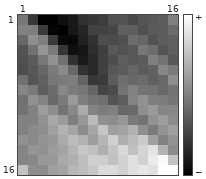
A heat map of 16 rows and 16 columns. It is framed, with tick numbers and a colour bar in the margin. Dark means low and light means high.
Grain: diagonal, down to the right. Histogram: bell-shaped. Slope: up to the bottom. Roughest part: top left.
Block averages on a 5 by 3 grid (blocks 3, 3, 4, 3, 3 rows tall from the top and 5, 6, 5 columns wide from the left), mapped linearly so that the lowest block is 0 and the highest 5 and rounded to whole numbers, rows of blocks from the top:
001 | 201 | 222 | 333 | 345
